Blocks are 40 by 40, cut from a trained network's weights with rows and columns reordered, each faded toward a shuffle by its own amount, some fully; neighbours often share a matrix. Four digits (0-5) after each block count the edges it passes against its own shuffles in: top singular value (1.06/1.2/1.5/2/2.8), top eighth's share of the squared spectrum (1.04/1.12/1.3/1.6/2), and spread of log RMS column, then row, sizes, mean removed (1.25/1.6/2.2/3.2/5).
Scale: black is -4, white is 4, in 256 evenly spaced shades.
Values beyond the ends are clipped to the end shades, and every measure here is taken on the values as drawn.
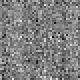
2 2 0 2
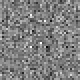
2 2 0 2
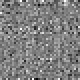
2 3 0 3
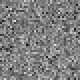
0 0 0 0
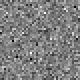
0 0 0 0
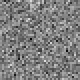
0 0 0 0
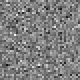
2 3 1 1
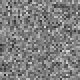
2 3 0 1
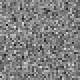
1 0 0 0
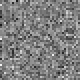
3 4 2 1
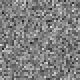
0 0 0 0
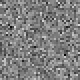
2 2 0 0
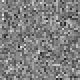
0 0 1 0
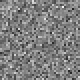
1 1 0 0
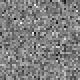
2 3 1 1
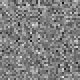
2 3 1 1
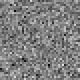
2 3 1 1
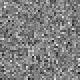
0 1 0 0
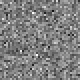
1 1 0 0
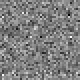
2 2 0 1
